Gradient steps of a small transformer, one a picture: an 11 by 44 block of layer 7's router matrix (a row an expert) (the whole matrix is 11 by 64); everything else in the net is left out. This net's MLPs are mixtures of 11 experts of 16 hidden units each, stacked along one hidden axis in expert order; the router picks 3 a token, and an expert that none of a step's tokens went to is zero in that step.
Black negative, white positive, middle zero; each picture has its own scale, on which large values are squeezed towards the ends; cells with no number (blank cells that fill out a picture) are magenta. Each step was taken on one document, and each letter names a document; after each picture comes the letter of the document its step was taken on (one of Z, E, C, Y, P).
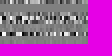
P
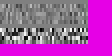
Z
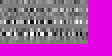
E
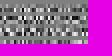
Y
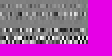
Z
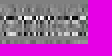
Y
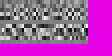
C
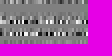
P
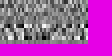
C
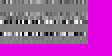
P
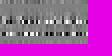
P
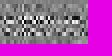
Y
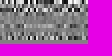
C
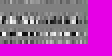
P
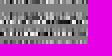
P
